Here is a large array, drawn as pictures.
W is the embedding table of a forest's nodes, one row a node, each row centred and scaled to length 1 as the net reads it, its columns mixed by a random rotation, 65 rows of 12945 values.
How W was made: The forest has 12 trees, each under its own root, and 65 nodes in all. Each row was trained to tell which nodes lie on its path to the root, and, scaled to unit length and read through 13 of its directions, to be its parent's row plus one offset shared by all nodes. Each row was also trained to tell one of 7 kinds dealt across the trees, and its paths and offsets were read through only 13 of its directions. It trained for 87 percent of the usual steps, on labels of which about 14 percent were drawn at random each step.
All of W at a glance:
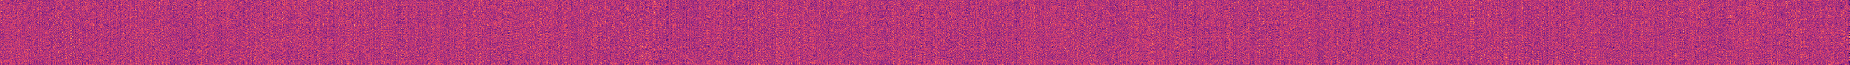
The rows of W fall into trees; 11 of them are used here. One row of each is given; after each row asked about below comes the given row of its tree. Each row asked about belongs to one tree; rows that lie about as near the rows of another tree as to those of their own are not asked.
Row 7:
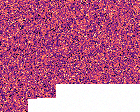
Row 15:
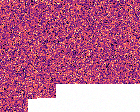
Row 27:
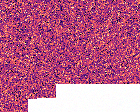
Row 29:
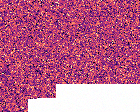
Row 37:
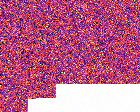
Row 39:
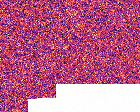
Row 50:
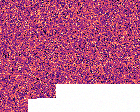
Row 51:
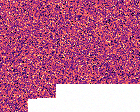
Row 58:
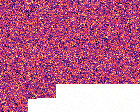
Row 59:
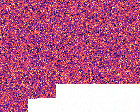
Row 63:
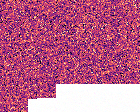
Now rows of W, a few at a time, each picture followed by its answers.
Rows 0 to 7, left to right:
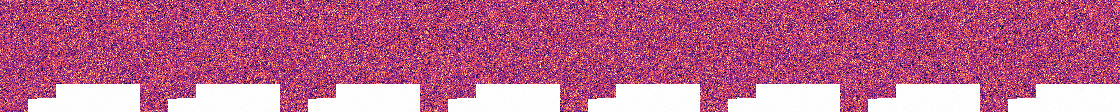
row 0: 15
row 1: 39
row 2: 58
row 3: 39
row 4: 58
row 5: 51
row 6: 27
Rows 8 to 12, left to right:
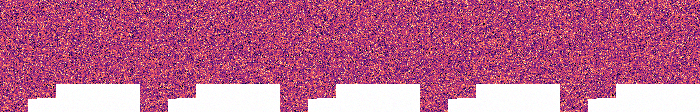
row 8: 51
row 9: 59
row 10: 63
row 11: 15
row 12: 39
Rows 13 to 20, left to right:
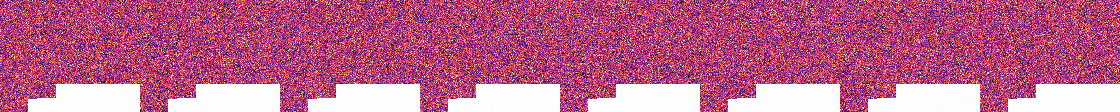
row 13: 50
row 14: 27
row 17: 51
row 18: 39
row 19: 29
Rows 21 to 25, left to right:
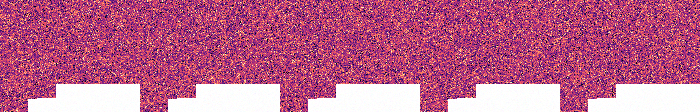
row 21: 39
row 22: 15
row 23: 27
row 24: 7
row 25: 7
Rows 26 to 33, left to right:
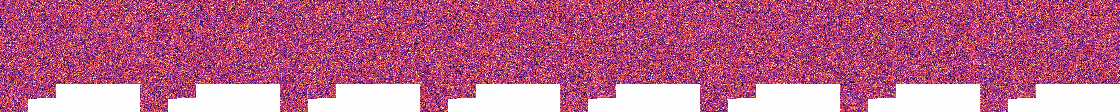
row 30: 63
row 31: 29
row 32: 37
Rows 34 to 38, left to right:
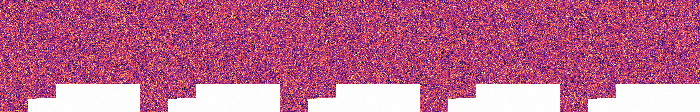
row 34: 27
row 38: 63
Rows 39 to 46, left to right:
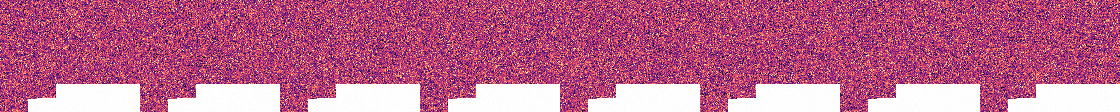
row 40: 7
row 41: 59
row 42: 37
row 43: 59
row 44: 63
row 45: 39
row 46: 29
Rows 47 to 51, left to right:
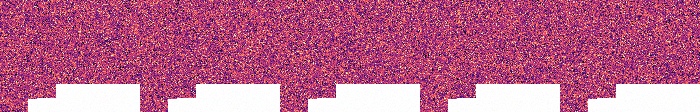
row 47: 37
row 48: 7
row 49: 27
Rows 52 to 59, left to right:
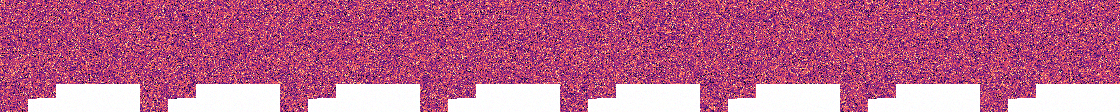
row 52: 59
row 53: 63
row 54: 29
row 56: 29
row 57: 37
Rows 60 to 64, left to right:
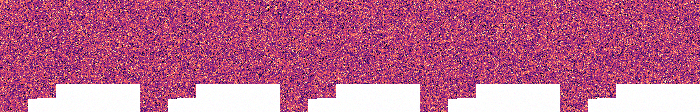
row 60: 7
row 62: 63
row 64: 51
